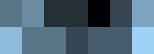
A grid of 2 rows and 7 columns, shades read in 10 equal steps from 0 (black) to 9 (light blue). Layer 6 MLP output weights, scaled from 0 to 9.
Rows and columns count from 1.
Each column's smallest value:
5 5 2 2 0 3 7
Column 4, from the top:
2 3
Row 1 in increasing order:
0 2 2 3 5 6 7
